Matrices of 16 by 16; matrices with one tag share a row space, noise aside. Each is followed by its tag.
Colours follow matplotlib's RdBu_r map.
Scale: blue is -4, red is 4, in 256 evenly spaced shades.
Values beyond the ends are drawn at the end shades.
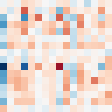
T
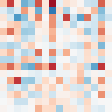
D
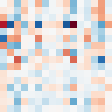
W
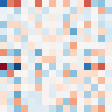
W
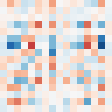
D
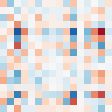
W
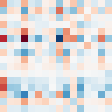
T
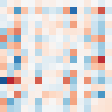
W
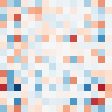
W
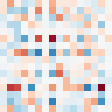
D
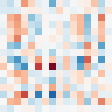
D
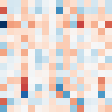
T
